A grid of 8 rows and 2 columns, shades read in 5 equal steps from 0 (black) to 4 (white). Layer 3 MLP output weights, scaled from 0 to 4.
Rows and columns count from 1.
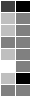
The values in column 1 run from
1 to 4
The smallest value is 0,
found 2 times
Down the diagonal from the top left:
1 2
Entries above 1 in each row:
0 2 2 2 2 2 1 2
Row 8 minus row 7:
-1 2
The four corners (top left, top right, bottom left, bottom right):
1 0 2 2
